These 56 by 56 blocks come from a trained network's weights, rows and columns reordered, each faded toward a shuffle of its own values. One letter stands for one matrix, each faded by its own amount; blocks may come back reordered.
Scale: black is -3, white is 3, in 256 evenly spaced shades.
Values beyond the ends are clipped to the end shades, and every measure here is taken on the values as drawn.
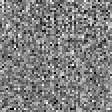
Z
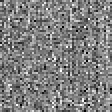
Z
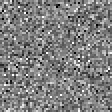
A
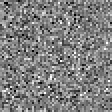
A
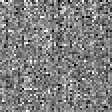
Z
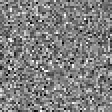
A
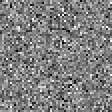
A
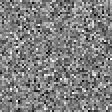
A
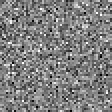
A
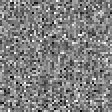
Z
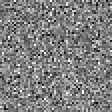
A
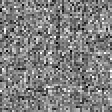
Z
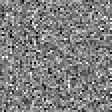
A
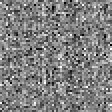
Z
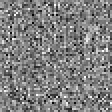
Z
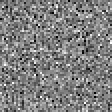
A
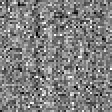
Z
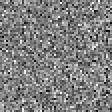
A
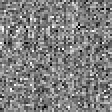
Z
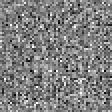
Z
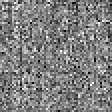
Z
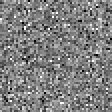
A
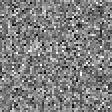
A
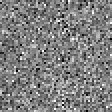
A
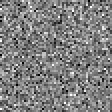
A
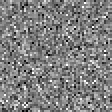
A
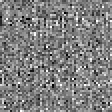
Z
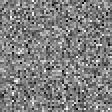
A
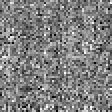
Z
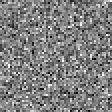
A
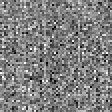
Z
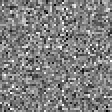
A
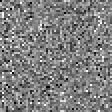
A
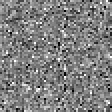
A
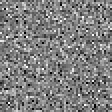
A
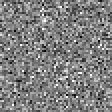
A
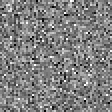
A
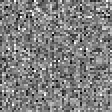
Z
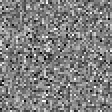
A
